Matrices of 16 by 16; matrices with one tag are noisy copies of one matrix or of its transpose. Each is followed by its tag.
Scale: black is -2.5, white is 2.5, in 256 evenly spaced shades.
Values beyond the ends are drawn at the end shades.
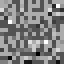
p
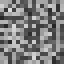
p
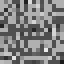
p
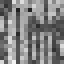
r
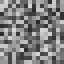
p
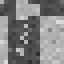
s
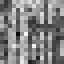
r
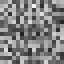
p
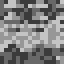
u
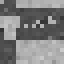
s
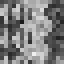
u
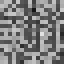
p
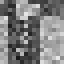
s
